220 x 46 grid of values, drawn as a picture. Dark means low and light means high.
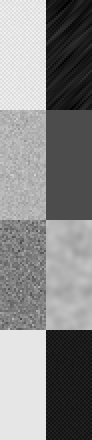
It is made of 4 by 2 panels. Panel 1,1: very high, checkered, faint in contrast. Panel 1,2: very low, slanting up to the right, faint in contrast. Panel 2,1: high, fine-grained, faint in contrast. Panel 2,2: low, flat. Panel 3,1: middling, fine-grained. Panel 3,2: high, blotchy, faint in contrast. Panel 4,1: very high, flat. Panel 4,2: very low, checkered, faint in contrast.
